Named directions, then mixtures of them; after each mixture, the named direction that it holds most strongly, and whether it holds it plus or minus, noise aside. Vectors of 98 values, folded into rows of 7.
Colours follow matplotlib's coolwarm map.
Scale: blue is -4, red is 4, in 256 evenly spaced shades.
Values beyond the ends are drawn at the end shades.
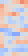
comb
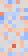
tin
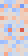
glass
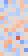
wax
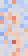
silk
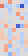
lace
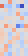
lace, plus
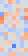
tin, minus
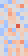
lace, minus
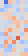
wax, plus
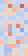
glass, minus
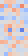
glass, minus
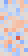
wax, plus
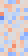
tin, plus
